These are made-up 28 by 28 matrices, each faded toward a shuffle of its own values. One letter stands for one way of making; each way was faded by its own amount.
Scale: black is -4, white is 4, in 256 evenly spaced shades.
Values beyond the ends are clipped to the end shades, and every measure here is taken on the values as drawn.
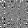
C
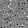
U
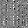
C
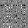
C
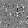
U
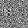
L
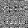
L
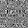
L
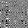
C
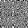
L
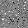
U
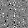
U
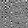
C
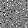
U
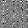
C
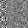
C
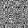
L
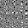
C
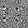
C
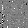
U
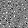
U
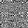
L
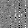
C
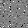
U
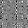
C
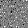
U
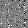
U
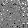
U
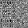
L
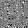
U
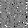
U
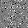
U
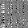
C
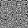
L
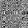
L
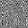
C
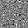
L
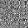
L
